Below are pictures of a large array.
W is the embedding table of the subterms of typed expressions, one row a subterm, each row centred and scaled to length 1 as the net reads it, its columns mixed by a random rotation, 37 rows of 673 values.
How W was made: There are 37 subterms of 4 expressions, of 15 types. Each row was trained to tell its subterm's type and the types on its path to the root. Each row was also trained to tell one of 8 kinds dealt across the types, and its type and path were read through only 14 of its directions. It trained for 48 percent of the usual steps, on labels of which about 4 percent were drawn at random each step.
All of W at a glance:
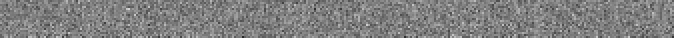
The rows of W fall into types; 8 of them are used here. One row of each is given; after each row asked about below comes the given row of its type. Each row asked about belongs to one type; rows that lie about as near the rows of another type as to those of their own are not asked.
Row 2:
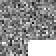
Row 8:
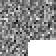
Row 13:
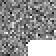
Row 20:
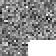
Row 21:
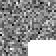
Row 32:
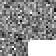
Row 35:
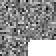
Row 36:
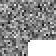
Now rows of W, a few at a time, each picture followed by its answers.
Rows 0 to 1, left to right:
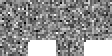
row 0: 36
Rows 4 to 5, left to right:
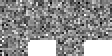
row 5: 35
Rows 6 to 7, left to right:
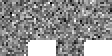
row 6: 13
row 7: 35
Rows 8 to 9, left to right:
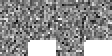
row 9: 2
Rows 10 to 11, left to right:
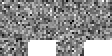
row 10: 32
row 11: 8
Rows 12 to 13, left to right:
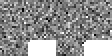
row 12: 32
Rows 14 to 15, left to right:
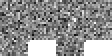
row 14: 20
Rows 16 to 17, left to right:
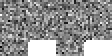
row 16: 8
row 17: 13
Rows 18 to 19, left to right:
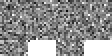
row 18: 13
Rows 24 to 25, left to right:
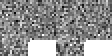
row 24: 8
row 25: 8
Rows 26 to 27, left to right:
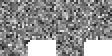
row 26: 36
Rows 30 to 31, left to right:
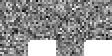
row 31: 13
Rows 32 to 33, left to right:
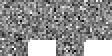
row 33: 2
